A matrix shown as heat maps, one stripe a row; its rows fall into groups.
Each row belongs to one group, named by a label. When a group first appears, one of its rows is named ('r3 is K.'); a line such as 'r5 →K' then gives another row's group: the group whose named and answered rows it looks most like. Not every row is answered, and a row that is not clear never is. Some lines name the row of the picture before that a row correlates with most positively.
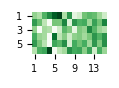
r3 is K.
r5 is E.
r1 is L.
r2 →E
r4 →E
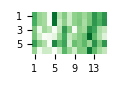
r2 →E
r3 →K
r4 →K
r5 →E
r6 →K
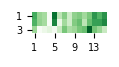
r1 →E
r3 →K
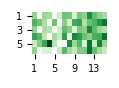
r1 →K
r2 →E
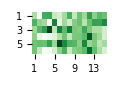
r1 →K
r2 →E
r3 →L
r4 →K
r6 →K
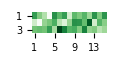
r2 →K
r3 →L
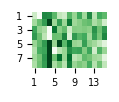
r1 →K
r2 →L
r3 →E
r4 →E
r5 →L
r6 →L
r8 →L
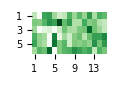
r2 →L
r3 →K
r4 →E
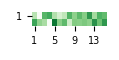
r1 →K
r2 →E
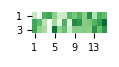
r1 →K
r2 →E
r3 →E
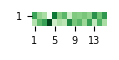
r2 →L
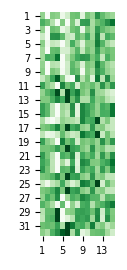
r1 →K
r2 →E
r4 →K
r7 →L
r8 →K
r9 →K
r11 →E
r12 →L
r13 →L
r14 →E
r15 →E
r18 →K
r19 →E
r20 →L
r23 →E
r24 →L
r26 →L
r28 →E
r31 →L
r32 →L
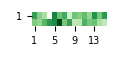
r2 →L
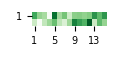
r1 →E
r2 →K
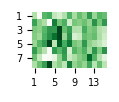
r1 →K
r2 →E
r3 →L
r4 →L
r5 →L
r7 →K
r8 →L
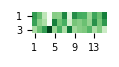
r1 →E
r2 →E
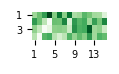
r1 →L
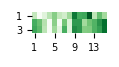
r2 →E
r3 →E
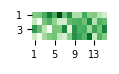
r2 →K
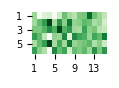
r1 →K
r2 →L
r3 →L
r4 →E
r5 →L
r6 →E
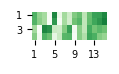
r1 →E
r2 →E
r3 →K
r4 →K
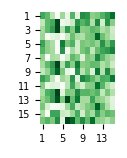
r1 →E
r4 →K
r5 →E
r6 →E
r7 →K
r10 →E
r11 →K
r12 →L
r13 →L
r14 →K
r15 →K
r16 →L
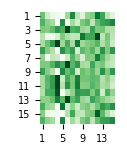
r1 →K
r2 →E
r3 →L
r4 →K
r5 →L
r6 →E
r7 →K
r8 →L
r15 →K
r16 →E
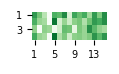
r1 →E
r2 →E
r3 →K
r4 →E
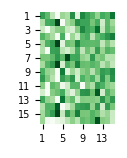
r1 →E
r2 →L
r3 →K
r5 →L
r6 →K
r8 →L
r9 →E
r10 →E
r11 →K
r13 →E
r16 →K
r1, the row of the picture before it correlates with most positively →1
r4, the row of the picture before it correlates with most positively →2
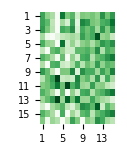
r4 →K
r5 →E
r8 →K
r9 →E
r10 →L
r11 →L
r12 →E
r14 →K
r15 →E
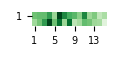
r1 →L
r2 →L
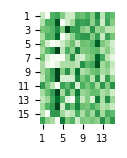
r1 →K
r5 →K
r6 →L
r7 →K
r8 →K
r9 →L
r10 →L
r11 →E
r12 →L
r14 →L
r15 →K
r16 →E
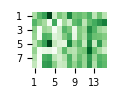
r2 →E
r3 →K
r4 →K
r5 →L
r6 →K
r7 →K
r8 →K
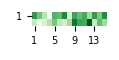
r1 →E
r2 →K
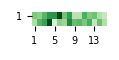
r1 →L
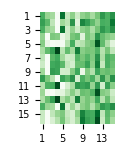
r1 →E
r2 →E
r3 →E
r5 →K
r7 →K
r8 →K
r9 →K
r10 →E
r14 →E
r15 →K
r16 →K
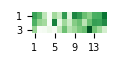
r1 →E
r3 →K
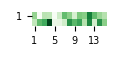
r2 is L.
